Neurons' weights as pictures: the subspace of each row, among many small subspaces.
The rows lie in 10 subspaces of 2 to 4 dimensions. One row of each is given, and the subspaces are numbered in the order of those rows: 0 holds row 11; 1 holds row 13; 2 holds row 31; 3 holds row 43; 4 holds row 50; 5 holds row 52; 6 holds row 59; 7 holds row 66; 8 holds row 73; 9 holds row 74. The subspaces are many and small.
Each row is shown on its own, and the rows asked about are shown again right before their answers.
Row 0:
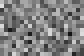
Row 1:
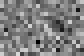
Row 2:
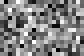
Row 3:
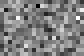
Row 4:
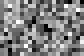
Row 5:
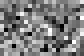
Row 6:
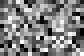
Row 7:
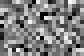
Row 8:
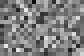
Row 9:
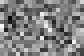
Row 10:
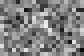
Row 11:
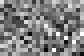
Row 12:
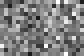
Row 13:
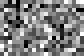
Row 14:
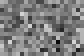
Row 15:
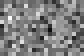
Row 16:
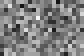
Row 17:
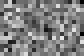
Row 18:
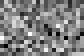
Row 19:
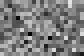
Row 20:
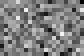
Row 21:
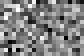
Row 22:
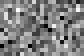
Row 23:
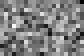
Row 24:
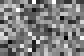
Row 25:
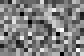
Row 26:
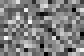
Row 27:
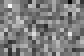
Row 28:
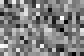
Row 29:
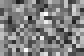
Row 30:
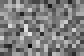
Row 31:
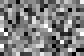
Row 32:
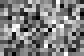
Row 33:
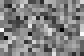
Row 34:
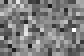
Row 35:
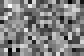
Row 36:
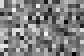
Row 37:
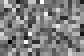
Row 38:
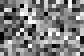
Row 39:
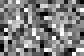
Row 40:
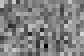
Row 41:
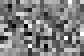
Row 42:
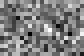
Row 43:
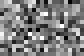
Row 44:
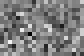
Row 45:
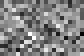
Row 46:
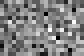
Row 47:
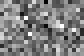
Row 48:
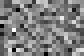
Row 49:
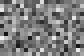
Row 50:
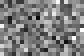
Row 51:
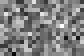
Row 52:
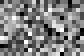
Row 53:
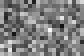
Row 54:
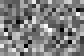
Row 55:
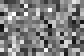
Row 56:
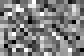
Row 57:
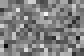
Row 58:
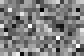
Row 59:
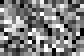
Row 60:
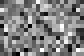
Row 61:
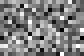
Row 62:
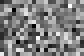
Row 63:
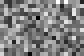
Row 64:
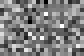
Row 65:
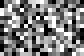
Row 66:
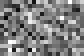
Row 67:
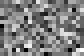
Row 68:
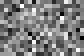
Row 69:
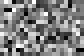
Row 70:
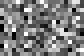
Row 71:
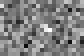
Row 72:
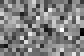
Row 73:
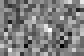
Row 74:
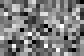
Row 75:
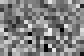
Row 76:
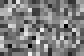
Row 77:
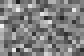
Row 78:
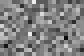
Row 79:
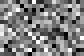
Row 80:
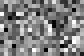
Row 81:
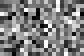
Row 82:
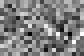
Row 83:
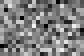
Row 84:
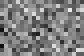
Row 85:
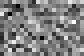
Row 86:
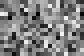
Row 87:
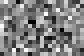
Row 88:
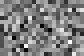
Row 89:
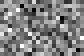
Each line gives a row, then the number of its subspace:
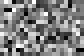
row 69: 5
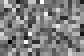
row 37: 6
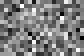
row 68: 2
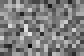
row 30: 6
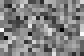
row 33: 6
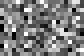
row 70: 2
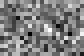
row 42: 0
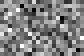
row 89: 2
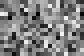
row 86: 9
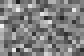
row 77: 7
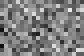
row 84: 2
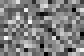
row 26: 1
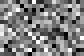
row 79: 2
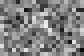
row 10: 7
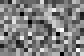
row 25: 5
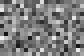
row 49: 5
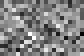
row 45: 0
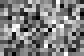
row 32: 9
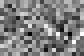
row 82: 0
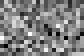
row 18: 0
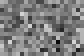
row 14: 3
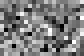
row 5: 9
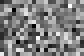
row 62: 5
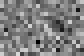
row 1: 3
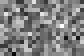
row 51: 4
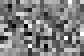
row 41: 6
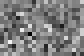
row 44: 9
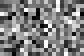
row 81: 9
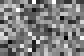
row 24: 2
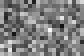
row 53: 7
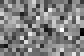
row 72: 5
